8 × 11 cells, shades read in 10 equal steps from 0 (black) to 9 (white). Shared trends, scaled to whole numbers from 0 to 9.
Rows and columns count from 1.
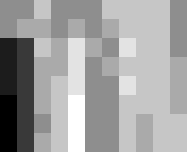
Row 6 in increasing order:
0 2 5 5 6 6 7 7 7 7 9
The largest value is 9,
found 3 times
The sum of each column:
13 23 49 50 62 41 44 58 54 56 47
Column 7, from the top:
7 6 5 6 5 5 5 5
